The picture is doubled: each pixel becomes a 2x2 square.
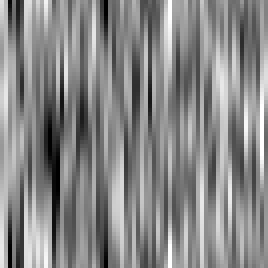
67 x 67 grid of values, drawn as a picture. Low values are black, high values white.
The values follow a bell shape. There is no overall slope. The ninth with the lowest average is the middle left. The grain runs up and down.
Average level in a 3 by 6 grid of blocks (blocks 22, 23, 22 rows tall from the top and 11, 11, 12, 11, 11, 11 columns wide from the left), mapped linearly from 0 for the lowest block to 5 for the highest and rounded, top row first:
443444 / 403345 / 533354
